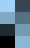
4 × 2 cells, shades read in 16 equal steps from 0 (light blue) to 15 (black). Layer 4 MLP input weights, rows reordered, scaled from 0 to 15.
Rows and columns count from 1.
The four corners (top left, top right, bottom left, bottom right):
0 10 15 2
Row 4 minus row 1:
15 -8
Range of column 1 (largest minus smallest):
15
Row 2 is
3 7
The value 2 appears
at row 4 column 2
